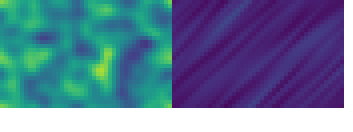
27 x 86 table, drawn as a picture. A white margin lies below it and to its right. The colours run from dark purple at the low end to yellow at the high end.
It is made of 1 by 2 panels. Panel 1,1: middling, blotchy, strong in contrast. Panel 1,2: very low, slanting up to the right, faint in contrast.
